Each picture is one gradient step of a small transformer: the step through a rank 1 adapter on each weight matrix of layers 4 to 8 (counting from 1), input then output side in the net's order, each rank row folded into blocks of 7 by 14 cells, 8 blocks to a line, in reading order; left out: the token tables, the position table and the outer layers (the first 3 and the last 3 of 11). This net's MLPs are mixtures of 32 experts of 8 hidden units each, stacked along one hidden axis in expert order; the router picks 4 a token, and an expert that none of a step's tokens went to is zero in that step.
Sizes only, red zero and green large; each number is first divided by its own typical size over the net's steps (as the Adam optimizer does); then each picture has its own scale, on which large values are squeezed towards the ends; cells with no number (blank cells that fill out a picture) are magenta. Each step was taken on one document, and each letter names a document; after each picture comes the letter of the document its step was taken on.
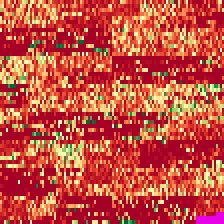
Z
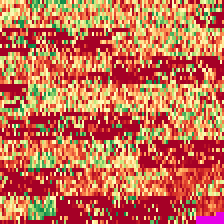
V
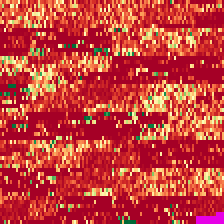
Z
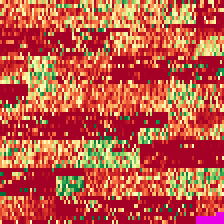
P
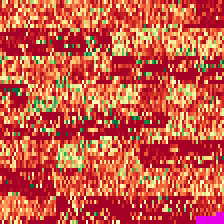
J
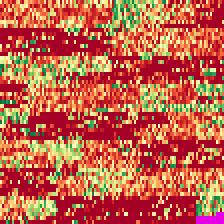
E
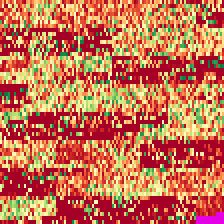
V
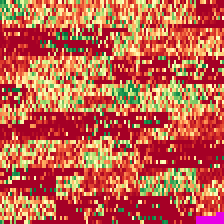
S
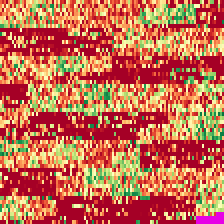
E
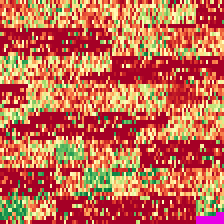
E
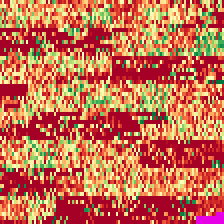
V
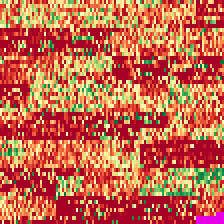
P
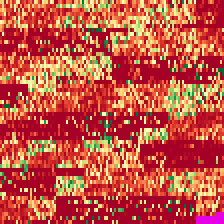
P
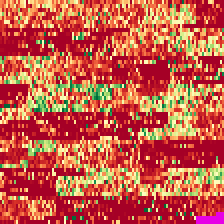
P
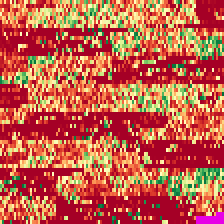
S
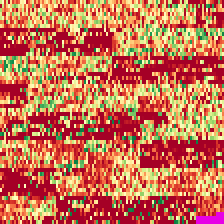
V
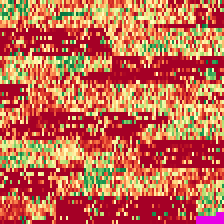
E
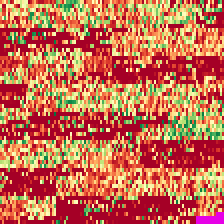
V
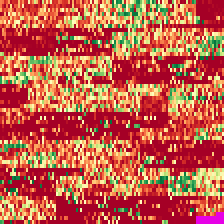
S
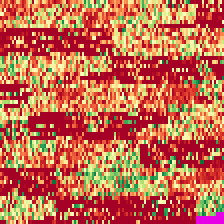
E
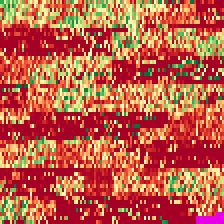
S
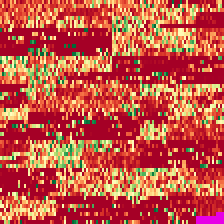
Z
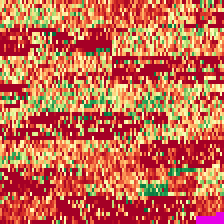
V
